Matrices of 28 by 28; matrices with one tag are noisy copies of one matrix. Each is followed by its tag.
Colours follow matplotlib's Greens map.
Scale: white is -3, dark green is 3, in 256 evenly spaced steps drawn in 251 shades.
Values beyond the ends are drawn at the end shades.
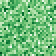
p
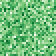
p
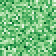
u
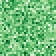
p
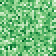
u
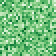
u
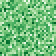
p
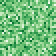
u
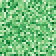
p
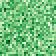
p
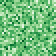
u
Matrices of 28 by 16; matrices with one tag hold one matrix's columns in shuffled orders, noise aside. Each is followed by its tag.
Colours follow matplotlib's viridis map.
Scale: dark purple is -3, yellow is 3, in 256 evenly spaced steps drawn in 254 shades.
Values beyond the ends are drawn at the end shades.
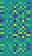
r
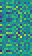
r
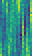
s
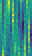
s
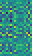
r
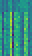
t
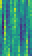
s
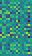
r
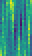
s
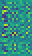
r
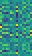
r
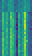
t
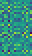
r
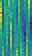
s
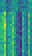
t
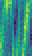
s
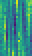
s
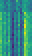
t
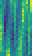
s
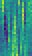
s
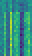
t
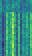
t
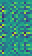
r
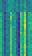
t
